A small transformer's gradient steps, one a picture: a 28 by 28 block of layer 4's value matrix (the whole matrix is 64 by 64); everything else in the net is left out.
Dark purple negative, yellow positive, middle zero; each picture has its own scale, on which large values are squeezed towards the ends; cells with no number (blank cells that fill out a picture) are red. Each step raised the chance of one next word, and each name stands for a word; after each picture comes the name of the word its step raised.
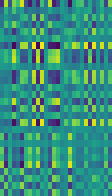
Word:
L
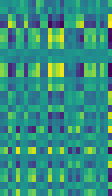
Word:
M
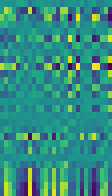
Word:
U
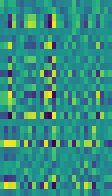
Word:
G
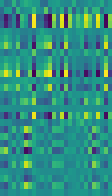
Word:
M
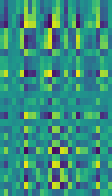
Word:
M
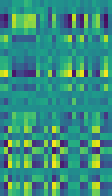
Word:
M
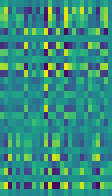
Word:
U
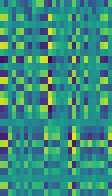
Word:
G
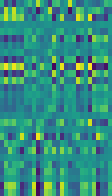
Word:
U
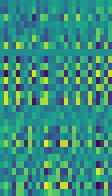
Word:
G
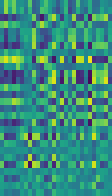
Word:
L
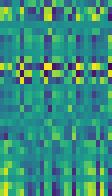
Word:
U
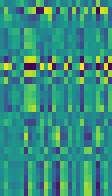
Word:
U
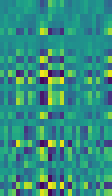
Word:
G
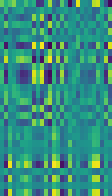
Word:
L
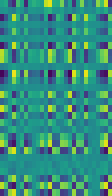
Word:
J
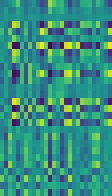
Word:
L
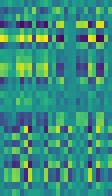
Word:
M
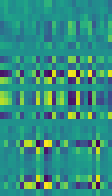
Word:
G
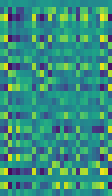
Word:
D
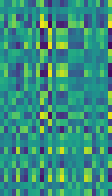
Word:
M
